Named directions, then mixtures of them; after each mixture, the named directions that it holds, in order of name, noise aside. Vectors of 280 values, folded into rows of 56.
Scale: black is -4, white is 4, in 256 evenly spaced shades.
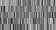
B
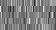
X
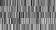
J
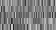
B, J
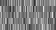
B, X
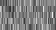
B, X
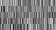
B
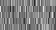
X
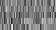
B, J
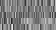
B, J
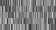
B, X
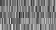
J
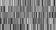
B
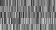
J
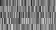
J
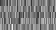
J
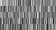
B, J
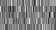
X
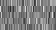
X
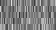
J, X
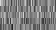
J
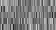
B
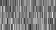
B, X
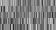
B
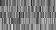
J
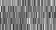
B, X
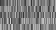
J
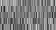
B
